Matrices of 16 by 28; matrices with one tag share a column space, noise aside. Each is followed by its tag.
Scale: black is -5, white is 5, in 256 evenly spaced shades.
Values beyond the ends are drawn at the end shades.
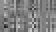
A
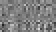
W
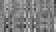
A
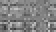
W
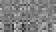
W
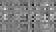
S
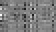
S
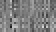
A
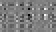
S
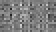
S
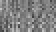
A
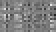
S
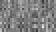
A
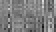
A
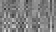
A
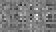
S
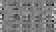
S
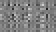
S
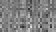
A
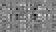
S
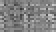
S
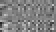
W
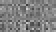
W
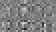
W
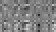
W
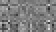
W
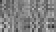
A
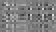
S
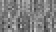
A
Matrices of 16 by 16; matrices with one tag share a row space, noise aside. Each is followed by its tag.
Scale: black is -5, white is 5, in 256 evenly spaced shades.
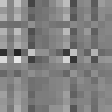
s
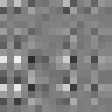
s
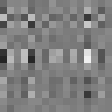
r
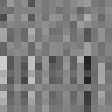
r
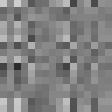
s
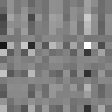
r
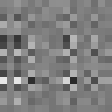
s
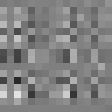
s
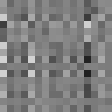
r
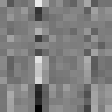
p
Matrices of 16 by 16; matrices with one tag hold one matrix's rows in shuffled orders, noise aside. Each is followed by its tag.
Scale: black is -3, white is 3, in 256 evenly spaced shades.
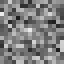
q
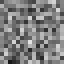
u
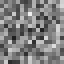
u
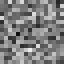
q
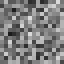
u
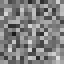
u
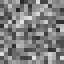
q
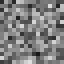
q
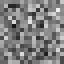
u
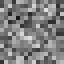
q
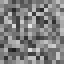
u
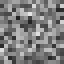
q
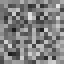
u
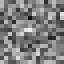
q
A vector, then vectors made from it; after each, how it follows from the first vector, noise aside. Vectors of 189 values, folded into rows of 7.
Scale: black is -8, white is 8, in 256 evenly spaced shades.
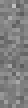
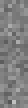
reversed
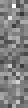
scaled up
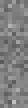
reversed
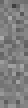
sign-scrambled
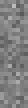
copied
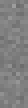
shrunk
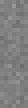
shrunk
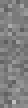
reversed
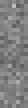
copied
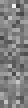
scaled up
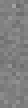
shrunk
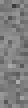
sign-scrambled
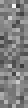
scaled up
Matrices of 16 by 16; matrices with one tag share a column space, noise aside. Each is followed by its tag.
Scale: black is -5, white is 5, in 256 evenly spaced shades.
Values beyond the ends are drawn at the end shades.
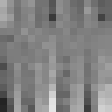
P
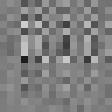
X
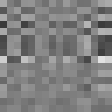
X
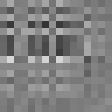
X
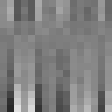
P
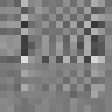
X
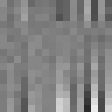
P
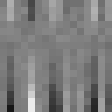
P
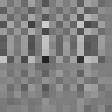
X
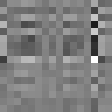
X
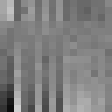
P
